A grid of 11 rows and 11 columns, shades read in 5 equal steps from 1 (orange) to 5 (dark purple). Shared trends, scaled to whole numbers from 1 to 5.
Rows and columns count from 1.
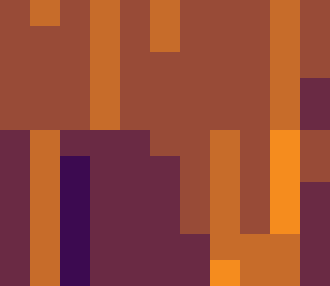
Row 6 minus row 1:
1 0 1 2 1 1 0 -1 0 -1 0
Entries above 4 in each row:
0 0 0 0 0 0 1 1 1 1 1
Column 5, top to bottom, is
3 3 3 3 3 4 4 4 4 4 4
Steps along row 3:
same same down up same same same same down up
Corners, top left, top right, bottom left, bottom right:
3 3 4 4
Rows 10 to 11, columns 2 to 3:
2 5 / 2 5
